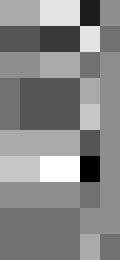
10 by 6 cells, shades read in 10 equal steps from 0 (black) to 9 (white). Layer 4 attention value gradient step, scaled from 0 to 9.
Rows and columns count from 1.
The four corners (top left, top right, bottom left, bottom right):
6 5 4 4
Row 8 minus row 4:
1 2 2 2 -2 0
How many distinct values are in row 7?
4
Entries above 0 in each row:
6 6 6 6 6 6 5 6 6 6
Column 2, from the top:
6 3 5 3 3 6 7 5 4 4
